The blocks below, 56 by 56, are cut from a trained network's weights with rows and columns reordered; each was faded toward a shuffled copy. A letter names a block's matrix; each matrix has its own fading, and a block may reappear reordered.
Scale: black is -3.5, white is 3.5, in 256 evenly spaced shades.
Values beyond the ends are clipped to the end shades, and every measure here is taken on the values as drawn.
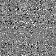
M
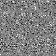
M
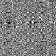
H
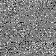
M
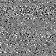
M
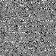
M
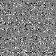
M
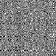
H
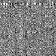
H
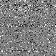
M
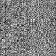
H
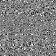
M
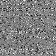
M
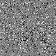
M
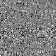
M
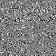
M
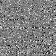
M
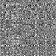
H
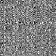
H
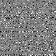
M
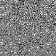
M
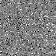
M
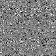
M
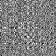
H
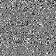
M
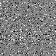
M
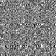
H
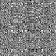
H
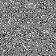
M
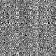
H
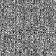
H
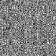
H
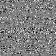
M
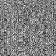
H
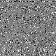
M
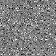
M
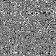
M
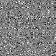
M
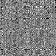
H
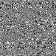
M
